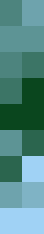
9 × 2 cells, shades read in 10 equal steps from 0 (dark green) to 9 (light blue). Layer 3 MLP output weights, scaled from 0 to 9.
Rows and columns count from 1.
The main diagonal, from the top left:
4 5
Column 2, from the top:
6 5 3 0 0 2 9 7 9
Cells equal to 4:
2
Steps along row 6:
down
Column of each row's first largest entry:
2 1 1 1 1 1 2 2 1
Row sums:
10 10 7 3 0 7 11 13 18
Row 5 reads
0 0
